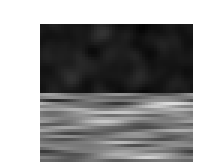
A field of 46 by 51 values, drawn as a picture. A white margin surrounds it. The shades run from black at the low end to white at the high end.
The table splits into 2 rows of 1 panel. Panel 1,1: very low, blotchy, faint in contrast. Panel 2,1: middling, streaked across, strong in contrast.
